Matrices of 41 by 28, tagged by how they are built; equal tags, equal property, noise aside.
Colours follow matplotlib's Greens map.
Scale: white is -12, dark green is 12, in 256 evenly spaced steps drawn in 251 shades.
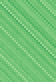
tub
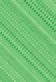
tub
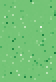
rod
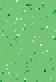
rod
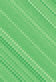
tub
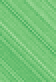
tub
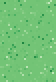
rod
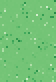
rod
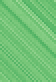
tub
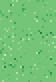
rod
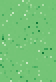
rod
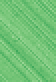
tub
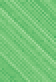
tub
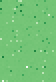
rod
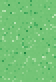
rod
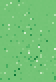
rod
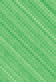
tub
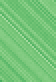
tub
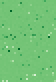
rod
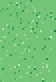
rod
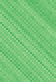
tub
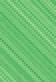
tub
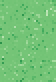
rod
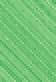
tub
